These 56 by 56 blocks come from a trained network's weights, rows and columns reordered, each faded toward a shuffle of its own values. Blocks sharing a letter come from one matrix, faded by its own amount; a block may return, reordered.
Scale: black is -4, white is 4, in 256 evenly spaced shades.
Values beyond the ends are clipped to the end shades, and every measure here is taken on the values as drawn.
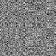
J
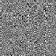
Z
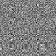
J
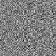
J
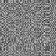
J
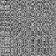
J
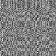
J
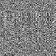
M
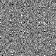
Z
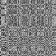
J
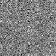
M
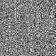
M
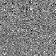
Z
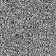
M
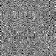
Z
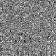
Z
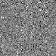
Z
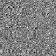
Z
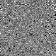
Z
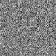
M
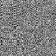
M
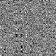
Z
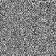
M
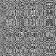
J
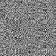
J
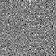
Z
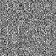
M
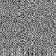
J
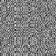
J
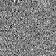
Z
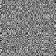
J
